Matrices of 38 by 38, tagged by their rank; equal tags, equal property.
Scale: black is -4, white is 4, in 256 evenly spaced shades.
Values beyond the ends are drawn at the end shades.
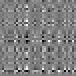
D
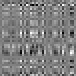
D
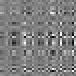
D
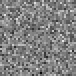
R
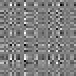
D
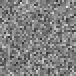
R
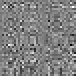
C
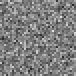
R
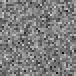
R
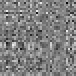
C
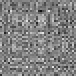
C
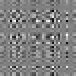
D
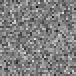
R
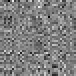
C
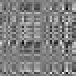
D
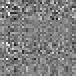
C
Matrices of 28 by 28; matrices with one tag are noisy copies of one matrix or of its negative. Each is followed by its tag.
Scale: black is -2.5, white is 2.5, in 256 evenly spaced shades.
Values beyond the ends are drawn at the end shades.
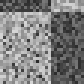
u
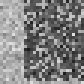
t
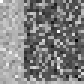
t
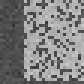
t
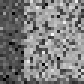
t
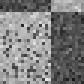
u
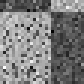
u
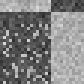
u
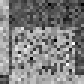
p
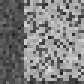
t
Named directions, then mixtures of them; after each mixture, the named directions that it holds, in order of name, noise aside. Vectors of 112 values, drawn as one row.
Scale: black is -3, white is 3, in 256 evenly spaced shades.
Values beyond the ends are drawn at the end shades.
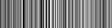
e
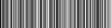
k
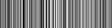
e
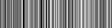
e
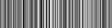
e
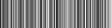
k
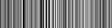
e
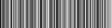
k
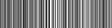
e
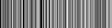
e, k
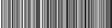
e, k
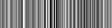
e, k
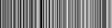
e, k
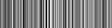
e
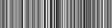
e, k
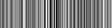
e, k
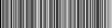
k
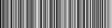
k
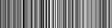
e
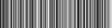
k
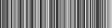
k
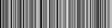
e, k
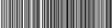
e, k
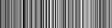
e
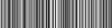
e, k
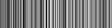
e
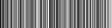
k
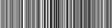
e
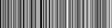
e, k
